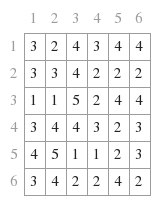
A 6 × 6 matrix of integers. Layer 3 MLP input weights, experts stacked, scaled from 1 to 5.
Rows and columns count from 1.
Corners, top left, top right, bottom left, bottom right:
3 4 3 2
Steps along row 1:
down up down up same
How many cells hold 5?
2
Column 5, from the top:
4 2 4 2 2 4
